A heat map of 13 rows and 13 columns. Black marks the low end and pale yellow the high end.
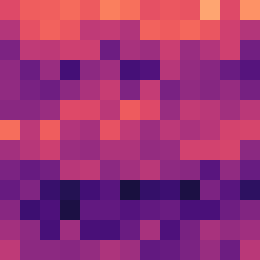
Odd rows or columns: none. Slope: up to the top. Ninth with the lowest average: bottom middle. Stripes: horizontal, repeating 2 times.
